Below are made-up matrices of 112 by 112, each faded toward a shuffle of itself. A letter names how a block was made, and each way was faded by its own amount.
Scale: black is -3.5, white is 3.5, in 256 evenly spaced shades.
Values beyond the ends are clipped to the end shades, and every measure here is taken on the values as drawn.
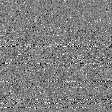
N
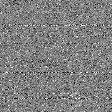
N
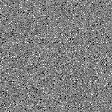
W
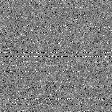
N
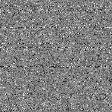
N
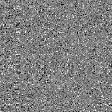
W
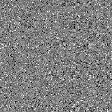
W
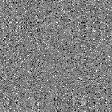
W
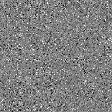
W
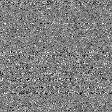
N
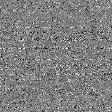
N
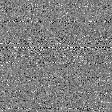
N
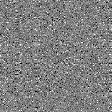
W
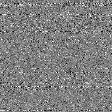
N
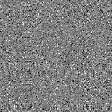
W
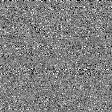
N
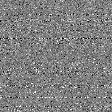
N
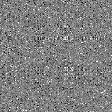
W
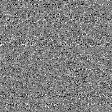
N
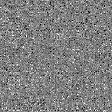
W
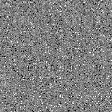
W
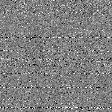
N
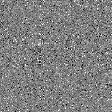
W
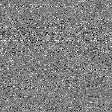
N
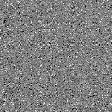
W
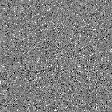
W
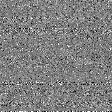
N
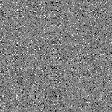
W
